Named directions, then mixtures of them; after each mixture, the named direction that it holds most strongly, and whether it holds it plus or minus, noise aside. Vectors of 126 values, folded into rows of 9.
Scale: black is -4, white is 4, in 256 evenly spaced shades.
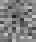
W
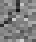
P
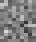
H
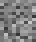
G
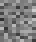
G, plus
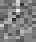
P, minus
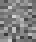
W, minus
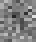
W, plus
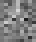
P, minus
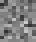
H, minus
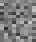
G, plus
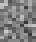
H, plus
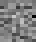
W, minus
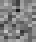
P, plus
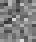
P, plus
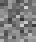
H, minus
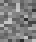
P, minus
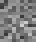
H, minus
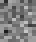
H, minus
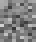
W, plus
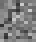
P, plus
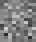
W, minus
